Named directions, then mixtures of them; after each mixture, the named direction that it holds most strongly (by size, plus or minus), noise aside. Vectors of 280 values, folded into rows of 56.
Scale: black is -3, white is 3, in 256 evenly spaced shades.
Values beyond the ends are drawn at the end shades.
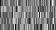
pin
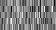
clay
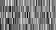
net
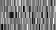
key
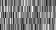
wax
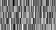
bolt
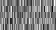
clay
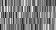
wax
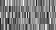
net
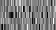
key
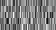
bolt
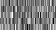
pin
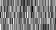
wax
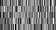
pin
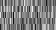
wax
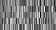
clay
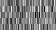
clay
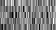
key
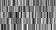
bolt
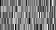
pin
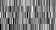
net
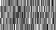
pin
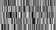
key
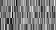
net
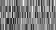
net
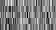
net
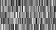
key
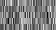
net
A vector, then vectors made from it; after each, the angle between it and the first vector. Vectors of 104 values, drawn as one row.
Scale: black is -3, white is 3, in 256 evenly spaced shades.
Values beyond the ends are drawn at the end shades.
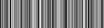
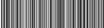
partly opposed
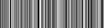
nearly parallel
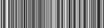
partly opposed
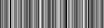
nearly parallel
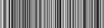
partly opposed
